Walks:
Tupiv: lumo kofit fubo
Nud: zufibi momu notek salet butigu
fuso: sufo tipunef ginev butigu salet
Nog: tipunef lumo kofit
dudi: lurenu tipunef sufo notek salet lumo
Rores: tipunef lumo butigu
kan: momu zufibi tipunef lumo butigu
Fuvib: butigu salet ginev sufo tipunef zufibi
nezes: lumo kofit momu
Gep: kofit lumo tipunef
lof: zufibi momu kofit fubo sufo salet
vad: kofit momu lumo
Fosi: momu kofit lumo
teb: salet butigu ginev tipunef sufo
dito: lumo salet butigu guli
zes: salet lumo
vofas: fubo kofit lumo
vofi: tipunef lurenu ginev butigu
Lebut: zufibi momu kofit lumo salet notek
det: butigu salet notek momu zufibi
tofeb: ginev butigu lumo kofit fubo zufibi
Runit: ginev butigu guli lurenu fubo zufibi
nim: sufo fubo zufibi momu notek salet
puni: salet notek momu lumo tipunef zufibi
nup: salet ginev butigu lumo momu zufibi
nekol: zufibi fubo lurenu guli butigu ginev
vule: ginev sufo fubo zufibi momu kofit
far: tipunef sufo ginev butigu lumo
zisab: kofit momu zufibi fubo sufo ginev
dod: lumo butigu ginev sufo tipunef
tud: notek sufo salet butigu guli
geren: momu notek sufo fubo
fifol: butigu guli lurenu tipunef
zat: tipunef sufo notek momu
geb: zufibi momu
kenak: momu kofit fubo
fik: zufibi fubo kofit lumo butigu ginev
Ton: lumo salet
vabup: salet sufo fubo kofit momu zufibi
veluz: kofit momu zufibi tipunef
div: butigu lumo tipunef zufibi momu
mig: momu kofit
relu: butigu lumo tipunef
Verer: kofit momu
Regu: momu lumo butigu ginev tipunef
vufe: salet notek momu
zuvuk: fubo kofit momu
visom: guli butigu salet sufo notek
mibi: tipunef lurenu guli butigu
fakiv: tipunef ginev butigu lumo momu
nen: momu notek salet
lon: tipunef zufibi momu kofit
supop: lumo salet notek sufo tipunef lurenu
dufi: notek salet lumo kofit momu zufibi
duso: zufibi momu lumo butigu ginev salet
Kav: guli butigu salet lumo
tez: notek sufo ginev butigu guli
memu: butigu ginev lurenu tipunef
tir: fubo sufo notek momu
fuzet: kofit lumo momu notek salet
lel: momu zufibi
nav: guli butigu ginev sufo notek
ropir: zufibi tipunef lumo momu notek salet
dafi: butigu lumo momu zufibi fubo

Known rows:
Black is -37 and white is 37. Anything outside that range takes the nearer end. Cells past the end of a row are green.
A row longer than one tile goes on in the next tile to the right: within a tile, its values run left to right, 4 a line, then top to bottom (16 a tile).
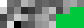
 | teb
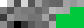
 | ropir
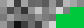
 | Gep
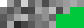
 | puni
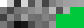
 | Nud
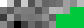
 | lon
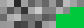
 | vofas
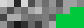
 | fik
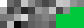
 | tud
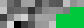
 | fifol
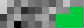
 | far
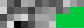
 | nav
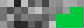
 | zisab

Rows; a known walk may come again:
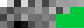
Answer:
Nud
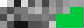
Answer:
Lebut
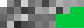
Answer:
vufe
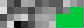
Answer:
nav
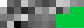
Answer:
tud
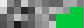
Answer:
supop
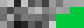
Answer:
veluz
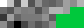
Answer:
lon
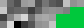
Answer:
fifol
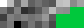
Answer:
zat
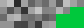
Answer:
vofas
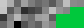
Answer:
far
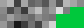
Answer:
Gep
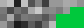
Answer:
zisab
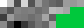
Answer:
ropir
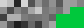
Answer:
fik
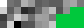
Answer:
teb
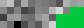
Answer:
Nog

